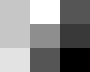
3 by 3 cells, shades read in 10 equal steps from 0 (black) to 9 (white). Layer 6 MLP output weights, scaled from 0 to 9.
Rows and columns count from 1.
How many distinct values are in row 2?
3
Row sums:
19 14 11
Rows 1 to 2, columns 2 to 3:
9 3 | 5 2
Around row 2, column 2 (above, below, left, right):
9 3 7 2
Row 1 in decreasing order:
9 7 3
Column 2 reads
9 5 3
